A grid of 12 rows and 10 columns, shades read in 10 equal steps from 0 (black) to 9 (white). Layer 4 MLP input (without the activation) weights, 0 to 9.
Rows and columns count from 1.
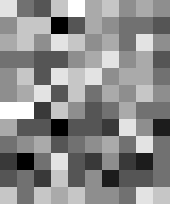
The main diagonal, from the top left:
8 7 5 3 7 4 4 8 8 4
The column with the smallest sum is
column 10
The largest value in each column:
9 9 8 8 9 8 8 8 8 7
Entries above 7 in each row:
2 0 2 1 2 1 2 1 1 1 0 1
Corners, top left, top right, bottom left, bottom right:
8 5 7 7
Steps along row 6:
up up down up down up down up down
